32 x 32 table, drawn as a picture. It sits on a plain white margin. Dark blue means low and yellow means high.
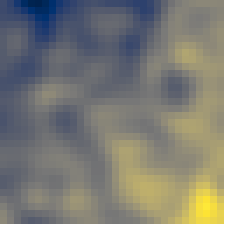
The top left is the ninth with the lowest average. The bottom right is the ninth with the highest average. Values rise toward the bottom right. Neither half mirrors the other. The field is mottled with small blotches. No regular stripes run through it.
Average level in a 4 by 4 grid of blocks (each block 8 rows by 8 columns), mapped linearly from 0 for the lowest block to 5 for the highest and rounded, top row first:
0 1 1 3 / 1 2 2 3 / 2 2 3 4 / 2 3 4 5
